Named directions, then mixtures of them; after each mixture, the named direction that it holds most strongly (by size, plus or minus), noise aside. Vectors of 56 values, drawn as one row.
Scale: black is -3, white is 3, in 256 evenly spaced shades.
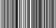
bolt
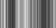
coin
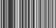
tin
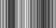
coin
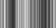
coin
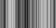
coin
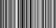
bolt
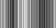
coin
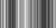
coin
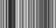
coin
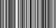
bolt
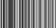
tin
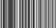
tin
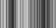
coin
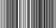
bolt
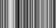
tin
